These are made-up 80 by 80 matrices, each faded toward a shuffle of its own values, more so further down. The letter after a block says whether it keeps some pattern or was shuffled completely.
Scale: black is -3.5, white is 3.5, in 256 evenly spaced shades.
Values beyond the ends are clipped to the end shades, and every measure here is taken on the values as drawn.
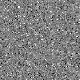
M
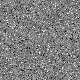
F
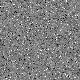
F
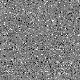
M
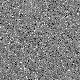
F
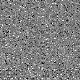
M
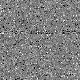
M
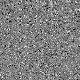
M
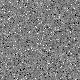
F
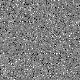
M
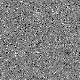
M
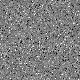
F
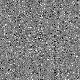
M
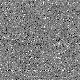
M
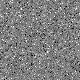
F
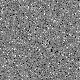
F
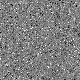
F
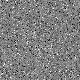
F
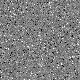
F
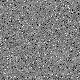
F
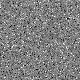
F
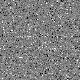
M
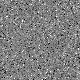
F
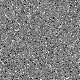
F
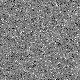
F
